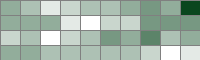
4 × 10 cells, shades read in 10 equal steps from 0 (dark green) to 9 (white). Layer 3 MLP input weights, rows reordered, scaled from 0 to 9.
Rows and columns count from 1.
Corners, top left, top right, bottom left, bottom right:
5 0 5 8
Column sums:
22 22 28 28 27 23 23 18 24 17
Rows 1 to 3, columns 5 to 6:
6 6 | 9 7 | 6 4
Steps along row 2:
same same up up down same down same same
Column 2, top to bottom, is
6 5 6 5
